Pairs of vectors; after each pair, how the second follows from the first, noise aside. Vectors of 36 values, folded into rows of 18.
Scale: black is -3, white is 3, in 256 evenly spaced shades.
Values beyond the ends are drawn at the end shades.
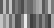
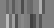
partly zeroed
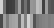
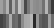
wrapped around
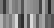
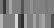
partly zeroed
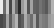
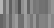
shrunk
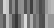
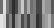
wrapped around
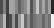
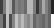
sign-scrambled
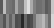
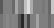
partly zeroed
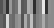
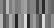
wrapped around
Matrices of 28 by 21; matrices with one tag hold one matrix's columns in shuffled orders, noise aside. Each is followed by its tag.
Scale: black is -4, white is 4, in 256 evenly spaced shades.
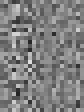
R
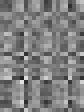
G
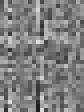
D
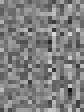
R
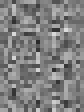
R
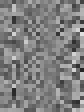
R
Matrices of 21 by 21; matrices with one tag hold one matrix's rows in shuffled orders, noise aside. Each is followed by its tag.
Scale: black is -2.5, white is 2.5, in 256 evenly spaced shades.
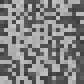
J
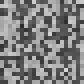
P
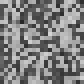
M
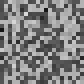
M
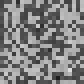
M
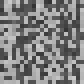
P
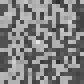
J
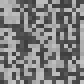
P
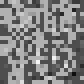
J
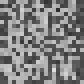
J
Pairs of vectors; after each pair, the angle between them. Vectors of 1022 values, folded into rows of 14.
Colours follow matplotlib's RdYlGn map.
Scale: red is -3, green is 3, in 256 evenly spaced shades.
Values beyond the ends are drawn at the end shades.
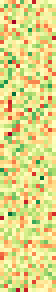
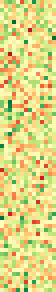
nearly opposite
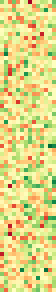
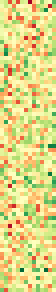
nearly parallel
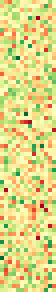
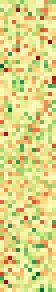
orthogonal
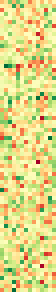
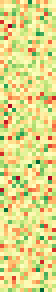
partly opposed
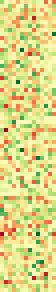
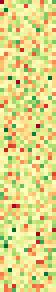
partly opposed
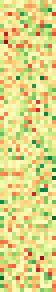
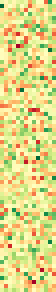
partly aligned
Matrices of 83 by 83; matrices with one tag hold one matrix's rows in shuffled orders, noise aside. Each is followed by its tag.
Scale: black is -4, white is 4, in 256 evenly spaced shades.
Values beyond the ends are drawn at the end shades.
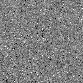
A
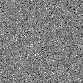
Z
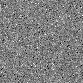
Z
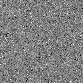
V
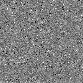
A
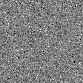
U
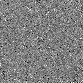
V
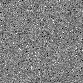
Z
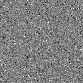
V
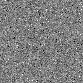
U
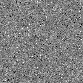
U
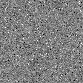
U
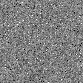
U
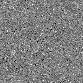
A
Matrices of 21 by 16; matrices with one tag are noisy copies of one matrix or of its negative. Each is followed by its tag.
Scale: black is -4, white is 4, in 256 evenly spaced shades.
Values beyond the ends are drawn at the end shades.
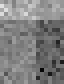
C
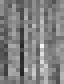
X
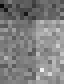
C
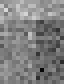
C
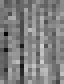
X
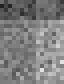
C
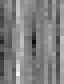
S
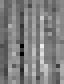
X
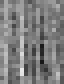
X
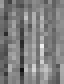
X
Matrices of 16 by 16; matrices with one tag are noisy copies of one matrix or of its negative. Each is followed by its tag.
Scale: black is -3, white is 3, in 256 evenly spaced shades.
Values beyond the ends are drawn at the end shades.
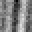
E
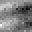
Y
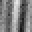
E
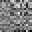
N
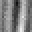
E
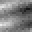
Y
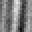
E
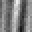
E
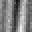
E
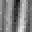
E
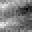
Y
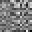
N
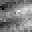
Y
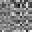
N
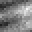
Y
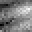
Y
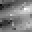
Y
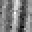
E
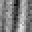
E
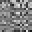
N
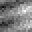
Y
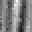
E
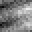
Y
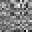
N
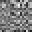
N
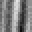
E
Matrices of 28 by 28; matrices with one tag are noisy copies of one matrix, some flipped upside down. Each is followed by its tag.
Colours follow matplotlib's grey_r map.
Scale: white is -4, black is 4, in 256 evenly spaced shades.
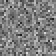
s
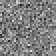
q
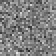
q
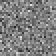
q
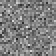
q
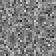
s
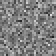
s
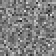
s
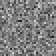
s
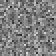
s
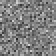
q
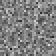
s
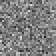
q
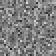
s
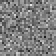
q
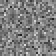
s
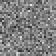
q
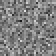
s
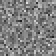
s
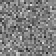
q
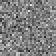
q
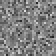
s
